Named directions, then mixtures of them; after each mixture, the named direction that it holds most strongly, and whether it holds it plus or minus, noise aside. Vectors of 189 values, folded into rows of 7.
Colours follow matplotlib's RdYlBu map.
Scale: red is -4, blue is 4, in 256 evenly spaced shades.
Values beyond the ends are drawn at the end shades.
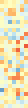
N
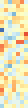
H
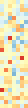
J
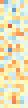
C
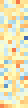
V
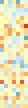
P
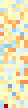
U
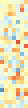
N, plus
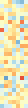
V, minus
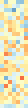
V, minus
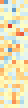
C, plus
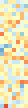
U, plus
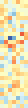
J, minus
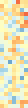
J, minus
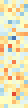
N, plus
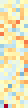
U, plus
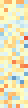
P, minus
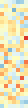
V, minus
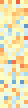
P, minus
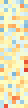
C, plus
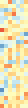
H, minus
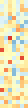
J, plus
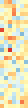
C, minus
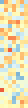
C, minus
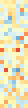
N, plus
